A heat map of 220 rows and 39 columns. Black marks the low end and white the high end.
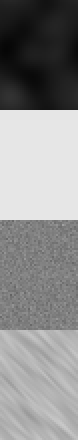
The table splits into 4 rows of 1 panel. Panel 1,1: very low, smooth, faint in contrast. Panel 2,1: very high, flat. Panel 3,1: middling, fine-grained, faint in contrast. Panel 4,1: high, slanting down to the right, faint in contrast.
